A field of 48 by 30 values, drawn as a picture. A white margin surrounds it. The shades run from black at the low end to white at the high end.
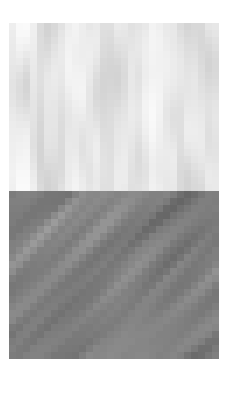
The table splits into 2 rows of 1 panel. Panel 1,1: very high, streaked downward, faint in contrast. Panel 2,1: middling, slanting up to the right, faint in contrast.
